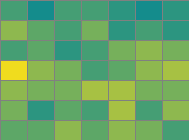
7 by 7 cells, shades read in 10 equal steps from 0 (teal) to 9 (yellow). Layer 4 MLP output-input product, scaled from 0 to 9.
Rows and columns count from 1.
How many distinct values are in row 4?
6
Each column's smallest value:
2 0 1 2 1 0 1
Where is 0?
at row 1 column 2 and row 1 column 6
